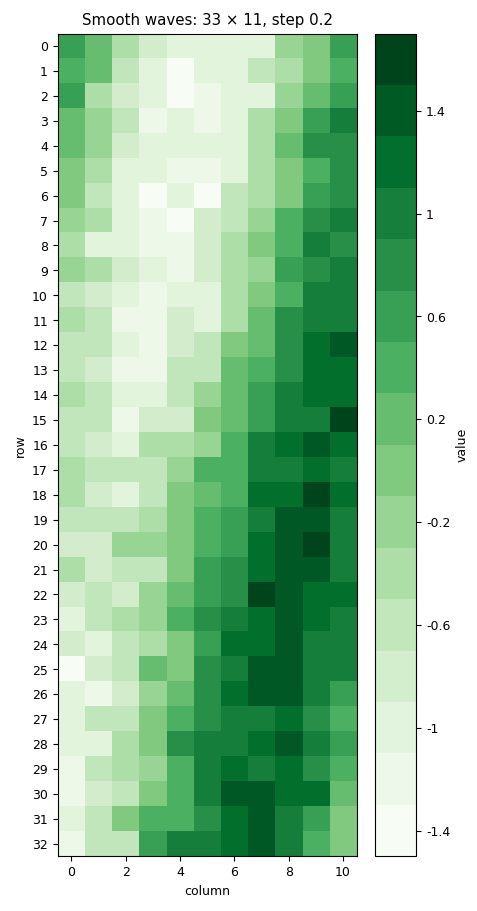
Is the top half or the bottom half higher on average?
bottom
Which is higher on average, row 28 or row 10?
row 28
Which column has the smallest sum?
2
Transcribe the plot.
Title: Smooth waves: 33 × 11, step 0.2
x-axis: column, ticks 0 2 4 6 8 10
y-axis: row, ticks 0 1 2 3 4 5 6 7 8 9 10 11 12 13 14 15 16 17 18 19 20 21 22 23 24 25 26 27 28 29 30 31 32 (0 at the top)
Colour bar: value, ticks -1.4 -1 -0.6 -0.2 0.2 0.6 1 1.4
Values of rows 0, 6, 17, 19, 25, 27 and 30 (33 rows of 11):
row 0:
0.6 0.2 -0.4 -0.8 -1 -1 -1 -1 -0.2 0 0.6
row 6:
0 -0.6 -1 -1.4 -1 -1.4 -0.6 -0.4 0 0.6 0.8
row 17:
-0.4 -0.6 -0.6 -0.6 -0.2 0.4 0.4 1 1 1.2 1
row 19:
-0.6 -0.6 -0.6 -0.4 0 0.4 0.6 1 1.4 1.4 1
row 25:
-1.4 -0.8 -0.6 0.2 0 0.8 1 1.4 1.4 1 1
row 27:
-1 -0.6 -0.6 0 0.4 0.8 1 1 1.2 0.8 0.4
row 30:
-1.2 -0.8 -0.6 0 0.4 1 1.4 1.4 1.2 1.2 0.2
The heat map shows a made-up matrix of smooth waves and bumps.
